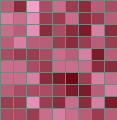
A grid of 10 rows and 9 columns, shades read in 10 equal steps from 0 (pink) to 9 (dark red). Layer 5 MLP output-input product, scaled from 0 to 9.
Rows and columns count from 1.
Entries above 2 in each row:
8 7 7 8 8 9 7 8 7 8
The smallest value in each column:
2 2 0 3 2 3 2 2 2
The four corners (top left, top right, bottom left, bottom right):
4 5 5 4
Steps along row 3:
up down up down up up down up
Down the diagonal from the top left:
4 3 1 4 3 3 6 4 8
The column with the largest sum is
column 7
